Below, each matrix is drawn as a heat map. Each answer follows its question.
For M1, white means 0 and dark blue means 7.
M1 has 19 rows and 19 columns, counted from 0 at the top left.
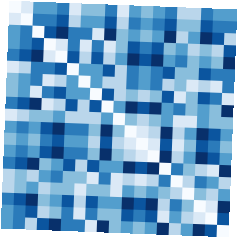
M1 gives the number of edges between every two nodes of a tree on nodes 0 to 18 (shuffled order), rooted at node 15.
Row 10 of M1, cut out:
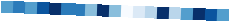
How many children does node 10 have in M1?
0
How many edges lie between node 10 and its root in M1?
4
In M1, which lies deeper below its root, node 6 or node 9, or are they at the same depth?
the same depth
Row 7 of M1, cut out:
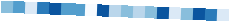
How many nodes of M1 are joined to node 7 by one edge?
3
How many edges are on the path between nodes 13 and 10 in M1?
7
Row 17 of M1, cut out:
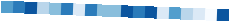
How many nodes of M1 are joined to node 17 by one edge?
3
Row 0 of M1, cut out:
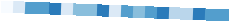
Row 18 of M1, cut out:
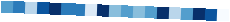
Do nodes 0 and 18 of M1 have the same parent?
no
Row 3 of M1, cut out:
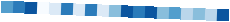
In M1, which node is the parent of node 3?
6
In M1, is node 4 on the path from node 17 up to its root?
no
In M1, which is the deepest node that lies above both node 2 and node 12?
14
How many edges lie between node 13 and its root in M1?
3
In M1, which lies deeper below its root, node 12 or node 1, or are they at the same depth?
node 12
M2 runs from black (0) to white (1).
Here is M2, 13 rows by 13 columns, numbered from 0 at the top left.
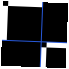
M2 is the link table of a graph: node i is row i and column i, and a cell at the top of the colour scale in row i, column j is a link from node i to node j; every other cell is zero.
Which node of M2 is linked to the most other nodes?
node 0
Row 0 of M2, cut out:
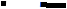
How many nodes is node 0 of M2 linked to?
7
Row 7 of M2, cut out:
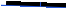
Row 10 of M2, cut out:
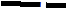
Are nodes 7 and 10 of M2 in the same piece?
no
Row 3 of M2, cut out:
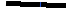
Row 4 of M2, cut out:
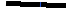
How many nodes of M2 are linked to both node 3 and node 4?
1
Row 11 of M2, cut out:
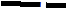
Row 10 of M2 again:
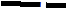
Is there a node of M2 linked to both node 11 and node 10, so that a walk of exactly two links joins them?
yes
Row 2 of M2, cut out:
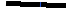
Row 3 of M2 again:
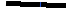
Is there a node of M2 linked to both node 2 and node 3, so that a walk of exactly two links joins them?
yes
